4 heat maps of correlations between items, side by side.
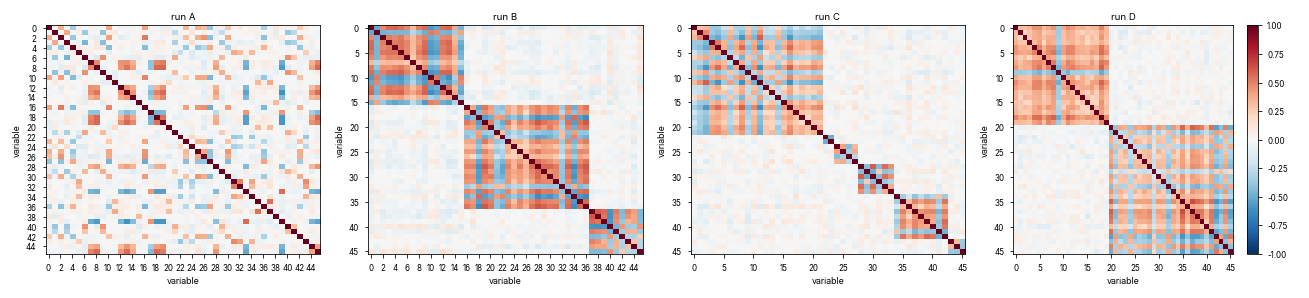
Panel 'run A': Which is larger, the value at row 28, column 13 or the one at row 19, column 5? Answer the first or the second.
the first
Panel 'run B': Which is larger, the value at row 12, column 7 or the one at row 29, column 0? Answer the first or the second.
the first
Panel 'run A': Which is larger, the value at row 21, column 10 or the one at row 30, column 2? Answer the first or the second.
the second
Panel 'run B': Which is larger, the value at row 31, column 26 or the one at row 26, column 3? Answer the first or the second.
the first
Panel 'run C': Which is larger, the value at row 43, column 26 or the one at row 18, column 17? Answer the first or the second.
the second
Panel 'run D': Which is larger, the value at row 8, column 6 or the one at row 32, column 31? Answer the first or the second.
the first
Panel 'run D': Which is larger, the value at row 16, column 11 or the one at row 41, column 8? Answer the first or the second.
the first
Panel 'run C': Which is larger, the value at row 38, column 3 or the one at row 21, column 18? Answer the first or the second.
the second
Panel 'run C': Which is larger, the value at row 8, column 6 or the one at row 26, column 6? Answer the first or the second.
the second
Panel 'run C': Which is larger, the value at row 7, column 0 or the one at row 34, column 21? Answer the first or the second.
the second
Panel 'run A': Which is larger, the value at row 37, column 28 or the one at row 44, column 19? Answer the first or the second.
the second
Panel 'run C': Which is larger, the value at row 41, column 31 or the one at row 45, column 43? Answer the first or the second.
the first
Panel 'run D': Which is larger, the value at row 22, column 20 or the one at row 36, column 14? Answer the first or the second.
the first
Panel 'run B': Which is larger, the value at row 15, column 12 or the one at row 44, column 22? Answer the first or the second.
the second
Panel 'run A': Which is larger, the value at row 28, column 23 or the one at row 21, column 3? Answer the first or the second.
the first
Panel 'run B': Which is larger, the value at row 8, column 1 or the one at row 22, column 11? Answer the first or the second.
the second
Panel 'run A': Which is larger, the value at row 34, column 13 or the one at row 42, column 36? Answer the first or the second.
the first
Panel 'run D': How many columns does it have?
46
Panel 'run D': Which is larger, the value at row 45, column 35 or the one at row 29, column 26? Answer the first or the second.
the second
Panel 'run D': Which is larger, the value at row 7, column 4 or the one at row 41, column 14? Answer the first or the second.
the first
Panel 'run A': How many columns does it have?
46
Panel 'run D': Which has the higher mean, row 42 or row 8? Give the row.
8
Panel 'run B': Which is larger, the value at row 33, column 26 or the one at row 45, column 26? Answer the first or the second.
the first
